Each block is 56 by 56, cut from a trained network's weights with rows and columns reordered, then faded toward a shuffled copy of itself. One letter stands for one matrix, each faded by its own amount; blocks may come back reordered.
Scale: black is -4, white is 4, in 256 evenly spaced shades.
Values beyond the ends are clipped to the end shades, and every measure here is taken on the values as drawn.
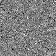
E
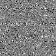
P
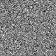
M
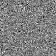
E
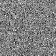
M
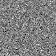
M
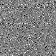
P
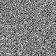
E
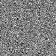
M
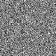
M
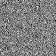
M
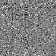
P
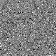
P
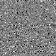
P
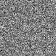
M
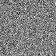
M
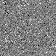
E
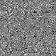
P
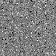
E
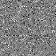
P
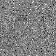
E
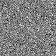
E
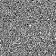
M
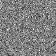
M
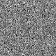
M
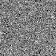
M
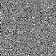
P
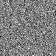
M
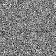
M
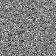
P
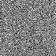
M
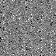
E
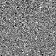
E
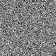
M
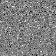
P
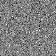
E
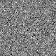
M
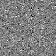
E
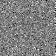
E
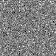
E
